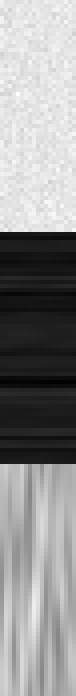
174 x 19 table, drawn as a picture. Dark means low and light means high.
The table splits into 3 rows of 1 panel. Panel 1,1: very high, fine-grained, faint in contrast. Panel 2,1: very low, streaked across, faint in contrast. Panel 3,1: high, streaked downward.
